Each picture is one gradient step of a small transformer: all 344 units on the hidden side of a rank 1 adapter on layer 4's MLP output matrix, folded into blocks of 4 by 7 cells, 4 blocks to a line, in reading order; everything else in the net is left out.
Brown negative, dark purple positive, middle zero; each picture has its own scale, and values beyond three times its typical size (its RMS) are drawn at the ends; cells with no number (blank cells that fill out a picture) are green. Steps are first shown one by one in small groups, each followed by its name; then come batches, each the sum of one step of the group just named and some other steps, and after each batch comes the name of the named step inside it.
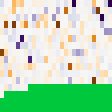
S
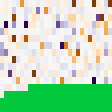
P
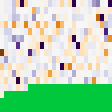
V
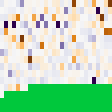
V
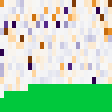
S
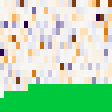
P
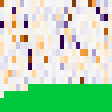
S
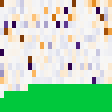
S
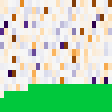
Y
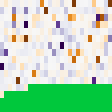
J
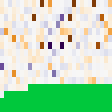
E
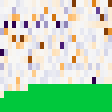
J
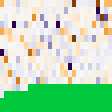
E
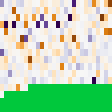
E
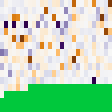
J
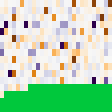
Y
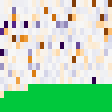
J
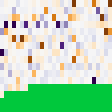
J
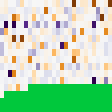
Y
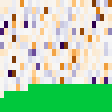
Y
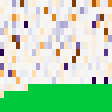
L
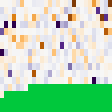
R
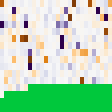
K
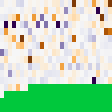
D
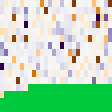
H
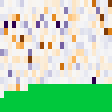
D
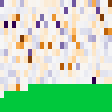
D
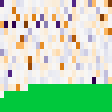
D
